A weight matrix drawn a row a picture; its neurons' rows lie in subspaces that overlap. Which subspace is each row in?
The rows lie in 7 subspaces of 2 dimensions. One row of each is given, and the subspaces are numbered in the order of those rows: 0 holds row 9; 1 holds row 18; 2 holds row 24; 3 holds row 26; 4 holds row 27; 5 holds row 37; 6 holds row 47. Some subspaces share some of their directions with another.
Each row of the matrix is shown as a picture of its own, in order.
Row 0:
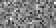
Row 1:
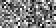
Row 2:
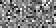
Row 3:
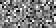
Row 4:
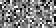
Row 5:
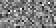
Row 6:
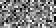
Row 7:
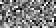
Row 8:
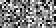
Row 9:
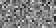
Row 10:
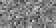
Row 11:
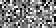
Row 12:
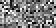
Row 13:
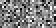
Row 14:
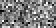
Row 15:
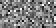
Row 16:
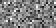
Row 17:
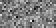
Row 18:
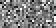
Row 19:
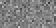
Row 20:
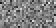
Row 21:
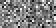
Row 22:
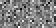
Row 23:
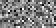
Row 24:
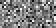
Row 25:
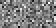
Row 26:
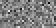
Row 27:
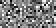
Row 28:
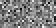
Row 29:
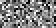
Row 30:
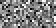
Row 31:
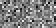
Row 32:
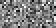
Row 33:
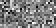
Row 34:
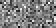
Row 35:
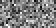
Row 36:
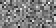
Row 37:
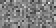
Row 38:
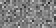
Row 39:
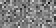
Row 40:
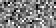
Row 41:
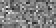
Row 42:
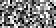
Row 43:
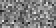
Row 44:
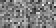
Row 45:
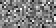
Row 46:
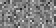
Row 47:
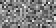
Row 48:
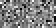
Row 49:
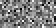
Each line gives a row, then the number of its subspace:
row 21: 2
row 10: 5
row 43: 6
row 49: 3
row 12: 0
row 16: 1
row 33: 0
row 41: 0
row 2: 4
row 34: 0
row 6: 4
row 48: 1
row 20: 2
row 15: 3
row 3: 1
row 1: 2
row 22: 6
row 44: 5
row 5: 3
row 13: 2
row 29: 0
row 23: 3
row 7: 2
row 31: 1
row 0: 1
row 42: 6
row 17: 5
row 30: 0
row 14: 6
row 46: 6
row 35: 4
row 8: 2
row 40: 1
